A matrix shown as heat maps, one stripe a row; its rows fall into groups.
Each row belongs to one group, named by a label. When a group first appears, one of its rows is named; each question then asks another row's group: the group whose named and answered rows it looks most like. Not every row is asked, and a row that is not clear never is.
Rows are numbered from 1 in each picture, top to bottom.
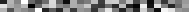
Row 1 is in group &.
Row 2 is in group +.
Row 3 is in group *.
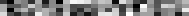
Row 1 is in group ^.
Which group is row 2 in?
*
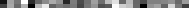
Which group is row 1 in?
&
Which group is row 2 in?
&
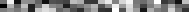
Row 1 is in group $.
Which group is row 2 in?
&
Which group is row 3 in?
&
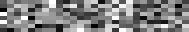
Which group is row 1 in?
&
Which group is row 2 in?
^
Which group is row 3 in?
&
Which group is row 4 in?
*
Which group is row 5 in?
&
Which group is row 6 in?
+
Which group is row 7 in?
$
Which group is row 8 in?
^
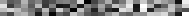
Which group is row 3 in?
+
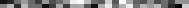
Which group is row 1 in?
^
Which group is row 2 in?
$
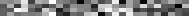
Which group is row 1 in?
&
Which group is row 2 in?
$
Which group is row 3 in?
^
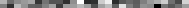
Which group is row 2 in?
^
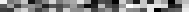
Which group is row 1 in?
+
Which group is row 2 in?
$
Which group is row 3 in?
^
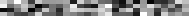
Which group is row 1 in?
+
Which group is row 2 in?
$
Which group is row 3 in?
^
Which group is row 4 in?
*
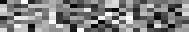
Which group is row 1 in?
&
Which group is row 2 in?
*
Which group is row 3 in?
+
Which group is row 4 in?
*
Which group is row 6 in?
&
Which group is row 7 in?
+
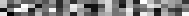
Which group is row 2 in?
$
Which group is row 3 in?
^
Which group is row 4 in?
*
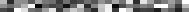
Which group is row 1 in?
*
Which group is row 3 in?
^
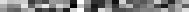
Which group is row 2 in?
+
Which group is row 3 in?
$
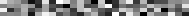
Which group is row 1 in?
+
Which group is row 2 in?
$
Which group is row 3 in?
+
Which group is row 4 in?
&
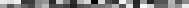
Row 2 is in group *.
